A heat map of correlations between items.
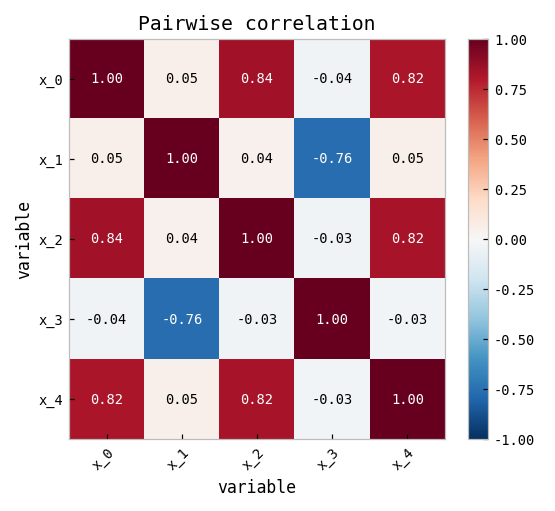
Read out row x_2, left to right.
0.84 0.04 1.00 -0.03 0.82
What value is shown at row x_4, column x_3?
-0.03
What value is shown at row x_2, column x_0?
0.84
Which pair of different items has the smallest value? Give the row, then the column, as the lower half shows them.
x_3, x_1
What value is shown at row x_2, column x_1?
0.04
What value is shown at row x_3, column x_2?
-0.03
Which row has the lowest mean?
x_3
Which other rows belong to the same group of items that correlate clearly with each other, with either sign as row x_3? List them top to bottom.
x_1
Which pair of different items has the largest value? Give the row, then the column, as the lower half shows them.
x_2, x_0
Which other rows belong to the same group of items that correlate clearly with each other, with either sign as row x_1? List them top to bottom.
x_3
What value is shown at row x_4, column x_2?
0.82
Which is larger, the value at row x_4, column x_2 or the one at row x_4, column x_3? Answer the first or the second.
the first
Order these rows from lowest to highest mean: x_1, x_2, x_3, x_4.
x_3, x_1, x_4, x_2
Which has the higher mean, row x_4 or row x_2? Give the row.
x_2
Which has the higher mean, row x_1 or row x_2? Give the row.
x_2
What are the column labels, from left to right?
x_0, x_1, x_2, x_3, x_4
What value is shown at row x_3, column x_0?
-0.04
